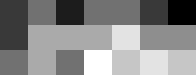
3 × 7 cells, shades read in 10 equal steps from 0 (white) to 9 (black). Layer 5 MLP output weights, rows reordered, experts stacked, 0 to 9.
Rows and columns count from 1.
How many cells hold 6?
0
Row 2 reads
7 3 3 3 1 4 4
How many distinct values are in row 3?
5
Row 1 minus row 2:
0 2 5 2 4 3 5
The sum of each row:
46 25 18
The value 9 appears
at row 1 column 7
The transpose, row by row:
7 7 5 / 5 3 3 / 8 3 5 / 5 3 0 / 5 1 2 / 7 4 1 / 9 4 2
